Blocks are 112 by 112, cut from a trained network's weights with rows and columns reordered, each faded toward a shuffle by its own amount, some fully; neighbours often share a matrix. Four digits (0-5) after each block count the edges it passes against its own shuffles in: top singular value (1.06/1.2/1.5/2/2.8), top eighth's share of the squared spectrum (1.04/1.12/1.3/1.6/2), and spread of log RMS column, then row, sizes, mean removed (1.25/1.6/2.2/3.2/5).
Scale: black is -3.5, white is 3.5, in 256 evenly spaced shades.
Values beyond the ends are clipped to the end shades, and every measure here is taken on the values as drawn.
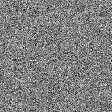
3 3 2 1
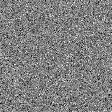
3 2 1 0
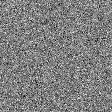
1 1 0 0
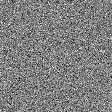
1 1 0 0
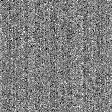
3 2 0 1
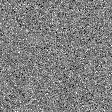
0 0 0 0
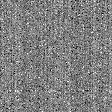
3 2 0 1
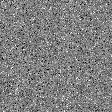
0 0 0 0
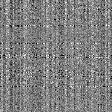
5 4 1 3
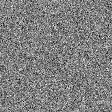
0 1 0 0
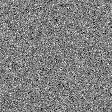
0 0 0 0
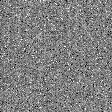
1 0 0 0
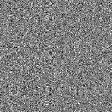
3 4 2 2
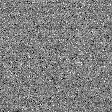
1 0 0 0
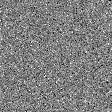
0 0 0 0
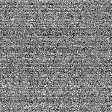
4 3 2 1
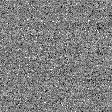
1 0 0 0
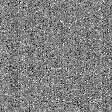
2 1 0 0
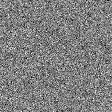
2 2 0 0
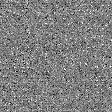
2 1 1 0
